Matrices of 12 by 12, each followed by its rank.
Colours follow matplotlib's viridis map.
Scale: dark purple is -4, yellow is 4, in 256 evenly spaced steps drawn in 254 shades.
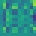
two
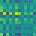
two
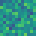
full rank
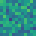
full rank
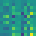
two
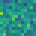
full rank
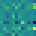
two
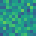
full rank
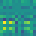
two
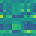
two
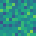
full rank
